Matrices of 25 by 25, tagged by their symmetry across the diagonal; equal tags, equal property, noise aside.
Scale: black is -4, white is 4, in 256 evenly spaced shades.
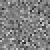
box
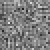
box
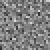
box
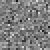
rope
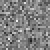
rope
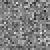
rope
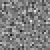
box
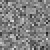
rope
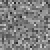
rope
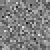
box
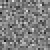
box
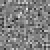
box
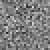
box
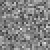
rope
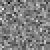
box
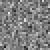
rope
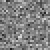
rope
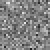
rope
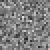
rope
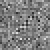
box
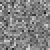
rope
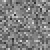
rope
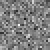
box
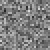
rope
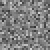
box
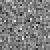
box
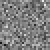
box
